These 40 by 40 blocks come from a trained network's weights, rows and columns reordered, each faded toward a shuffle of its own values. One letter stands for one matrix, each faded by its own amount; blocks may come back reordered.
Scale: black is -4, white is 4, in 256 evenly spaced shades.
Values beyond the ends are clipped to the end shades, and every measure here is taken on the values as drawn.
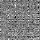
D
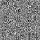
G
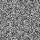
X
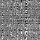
D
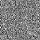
X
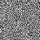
G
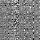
D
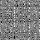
D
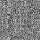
G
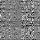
D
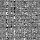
D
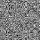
G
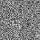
G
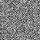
X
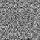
G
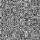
G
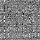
D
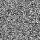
X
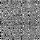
D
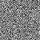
X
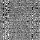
D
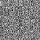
G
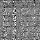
D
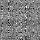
D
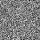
X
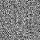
X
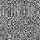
G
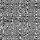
D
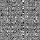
D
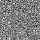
X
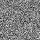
X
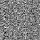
G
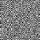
G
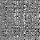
D
